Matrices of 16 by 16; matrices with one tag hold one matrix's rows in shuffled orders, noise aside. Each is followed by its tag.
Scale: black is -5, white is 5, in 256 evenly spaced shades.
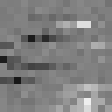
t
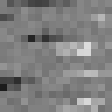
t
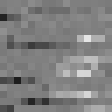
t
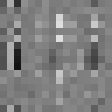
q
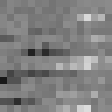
t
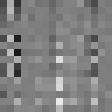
q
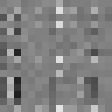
q
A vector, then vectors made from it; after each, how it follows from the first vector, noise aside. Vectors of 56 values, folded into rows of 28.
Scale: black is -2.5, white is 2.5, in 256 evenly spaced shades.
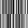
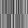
shrunk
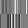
partly zeroed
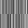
shrunk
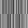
shrunk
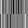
partly zeroed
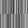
shrunk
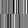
partly zeroed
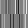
partly zeroed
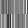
partly zeroed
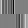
partly zeroed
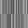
shrunk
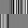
partly zeroed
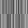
shrunk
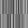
shrunk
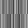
shrunk
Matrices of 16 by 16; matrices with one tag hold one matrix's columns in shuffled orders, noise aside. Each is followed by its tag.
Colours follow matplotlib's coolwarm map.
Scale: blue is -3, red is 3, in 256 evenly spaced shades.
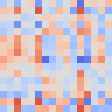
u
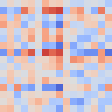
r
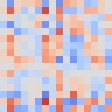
u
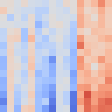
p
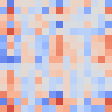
u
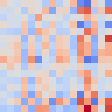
u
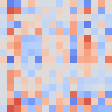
u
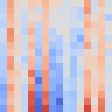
p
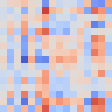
u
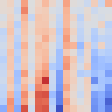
p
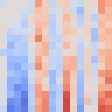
p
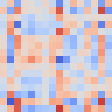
u
